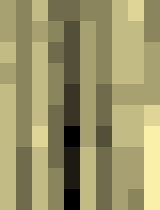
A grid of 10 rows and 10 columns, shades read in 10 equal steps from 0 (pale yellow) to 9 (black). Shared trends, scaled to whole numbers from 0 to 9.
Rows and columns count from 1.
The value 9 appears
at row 7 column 5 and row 10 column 5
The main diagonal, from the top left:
3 4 2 4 7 3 6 3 3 0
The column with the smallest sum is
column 10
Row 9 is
2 5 2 4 8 2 5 3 3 0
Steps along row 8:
up down up up down up down same down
